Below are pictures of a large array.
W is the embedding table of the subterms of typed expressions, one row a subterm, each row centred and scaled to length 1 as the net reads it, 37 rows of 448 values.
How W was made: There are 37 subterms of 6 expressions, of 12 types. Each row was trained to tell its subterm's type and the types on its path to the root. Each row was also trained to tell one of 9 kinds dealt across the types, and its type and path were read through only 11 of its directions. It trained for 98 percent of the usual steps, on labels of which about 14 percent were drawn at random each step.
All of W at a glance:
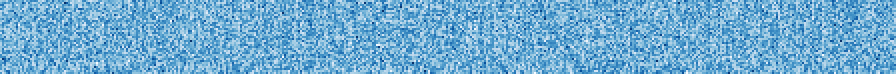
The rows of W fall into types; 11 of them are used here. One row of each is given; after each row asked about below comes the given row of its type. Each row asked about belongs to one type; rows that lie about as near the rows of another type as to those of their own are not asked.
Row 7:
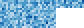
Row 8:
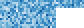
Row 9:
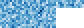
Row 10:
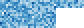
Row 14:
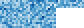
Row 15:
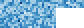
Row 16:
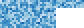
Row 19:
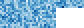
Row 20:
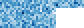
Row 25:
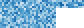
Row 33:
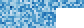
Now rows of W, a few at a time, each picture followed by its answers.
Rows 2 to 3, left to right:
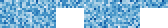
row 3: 8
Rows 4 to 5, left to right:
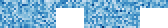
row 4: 19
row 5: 33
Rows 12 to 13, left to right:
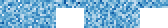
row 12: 15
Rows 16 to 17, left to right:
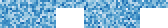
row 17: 14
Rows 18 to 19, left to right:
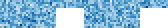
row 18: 33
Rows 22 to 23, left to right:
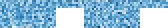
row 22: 7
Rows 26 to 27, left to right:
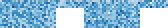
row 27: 19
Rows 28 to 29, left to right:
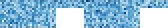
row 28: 9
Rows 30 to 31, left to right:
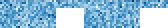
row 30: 25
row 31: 9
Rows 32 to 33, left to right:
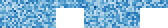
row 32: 8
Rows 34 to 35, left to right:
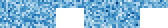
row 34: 33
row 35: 10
